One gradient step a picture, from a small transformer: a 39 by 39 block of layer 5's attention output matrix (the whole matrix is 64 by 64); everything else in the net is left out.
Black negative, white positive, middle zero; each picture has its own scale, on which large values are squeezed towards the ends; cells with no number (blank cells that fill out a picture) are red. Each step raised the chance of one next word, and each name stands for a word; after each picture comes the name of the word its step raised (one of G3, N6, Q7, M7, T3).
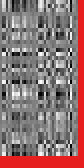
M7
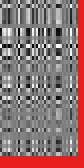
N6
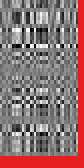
N6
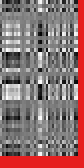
M7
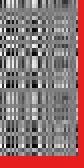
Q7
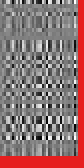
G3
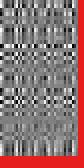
N6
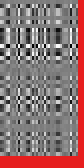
N6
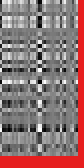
G3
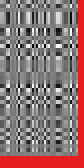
N6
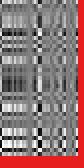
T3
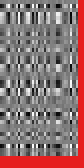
T3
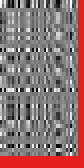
T3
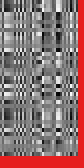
M7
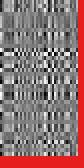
M7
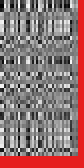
Q7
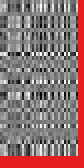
M7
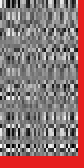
T3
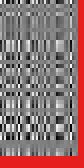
G3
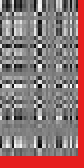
Q7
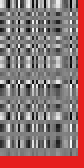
Q7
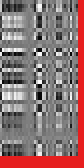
M7
